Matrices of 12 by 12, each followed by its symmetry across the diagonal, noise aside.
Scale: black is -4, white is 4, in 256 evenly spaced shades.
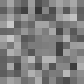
antisymmetric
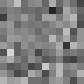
antisymmetric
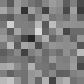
antisymmetric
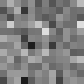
antisymmetric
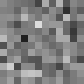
antisymmetric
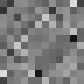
symmetric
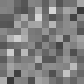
symmetric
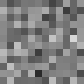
antisymmetric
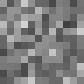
symmetric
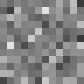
symmetric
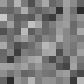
symmetric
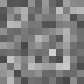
symmetric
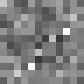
symmetric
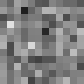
antisymmetric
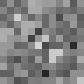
symmetric
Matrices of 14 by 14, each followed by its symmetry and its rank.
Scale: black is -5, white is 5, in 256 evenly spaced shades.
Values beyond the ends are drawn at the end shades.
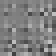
antisymmetric, rank two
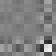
symmetric, rank one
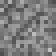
symmetric, full rank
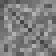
symmetric, full rank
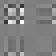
symmetric, rank one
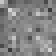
symmetric, rank three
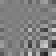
symmetric, rank one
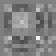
symmetric, rank two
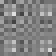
symmetric, rank two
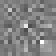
symmetric, rank three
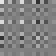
symmetric, rank one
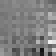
antisymmetric, rank two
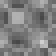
symmetric, rank three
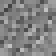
symmetric, full rank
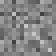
symmetric, rank three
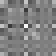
symmetric, rank two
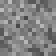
symmetric, full rank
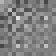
symmetric, rank two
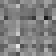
antisymmetric, rank two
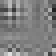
antisymmetric, rank two
